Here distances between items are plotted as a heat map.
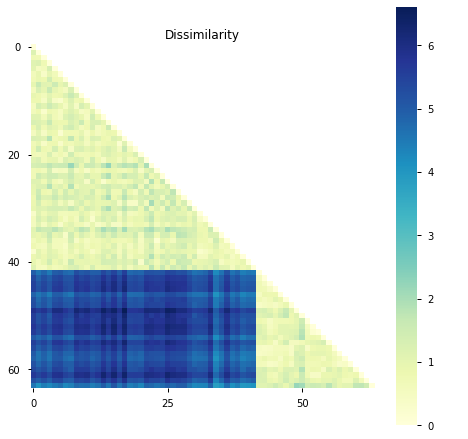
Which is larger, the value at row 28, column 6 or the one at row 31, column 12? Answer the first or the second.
the first
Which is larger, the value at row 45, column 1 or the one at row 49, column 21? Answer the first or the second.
the second
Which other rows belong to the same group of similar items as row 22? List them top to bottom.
0, 1, 2, 3, 4, 5, 6, 7, 8, 9, 10, 11, 12, 13, 14, 15, 16, 17, 18, 19, 20, 21, 23, 24, 25, 26, 27, 28, 29, 30, 31, 32, 33, 34, 35, 36, 37, 38, 39, 40, 41
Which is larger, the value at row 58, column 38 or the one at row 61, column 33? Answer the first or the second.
the second
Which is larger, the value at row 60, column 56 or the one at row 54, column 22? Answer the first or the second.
the second
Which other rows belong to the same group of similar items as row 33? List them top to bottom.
0, 1, 2, 3, 4, 5, 6, 7, 8, 9, 10, 11, 12, 13, 14, 15, 16, 17, 18, 19, 20, 21, 22, 23, 24, 25, 26, 27, 28, 29, 30, 31, 32, 34, 35, 36, 37, 38, 39, 40, 41
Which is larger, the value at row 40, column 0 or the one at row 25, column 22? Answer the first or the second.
the second
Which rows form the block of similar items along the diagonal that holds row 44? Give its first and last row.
42 to 63
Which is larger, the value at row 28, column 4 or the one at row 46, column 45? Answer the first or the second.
the first
